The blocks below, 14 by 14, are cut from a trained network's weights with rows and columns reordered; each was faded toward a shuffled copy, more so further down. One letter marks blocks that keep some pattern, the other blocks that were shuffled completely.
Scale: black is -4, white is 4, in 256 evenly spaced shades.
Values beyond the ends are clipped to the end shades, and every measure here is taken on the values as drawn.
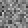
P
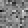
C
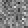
P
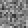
P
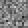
P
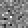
P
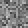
C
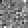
P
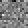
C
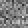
C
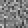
P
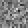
P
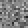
C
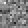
C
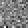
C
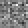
C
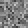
P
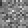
P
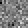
P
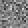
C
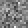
P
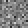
P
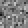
P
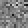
C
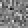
P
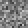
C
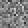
C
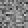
C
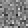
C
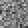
P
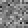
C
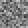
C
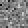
P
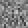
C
